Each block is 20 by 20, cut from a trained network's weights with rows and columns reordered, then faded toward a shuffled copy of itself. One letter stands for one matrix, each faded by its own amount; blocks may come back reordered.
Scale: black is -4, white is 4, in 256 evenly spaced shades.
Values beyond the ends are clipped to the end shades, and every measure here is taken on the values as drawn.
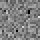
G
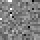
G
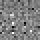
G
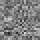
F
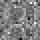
G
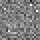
G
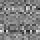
F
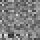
F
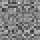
F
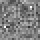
G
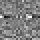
F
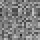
G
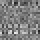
F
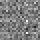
G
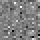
G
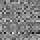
F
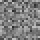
F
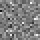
G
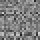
F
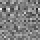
F
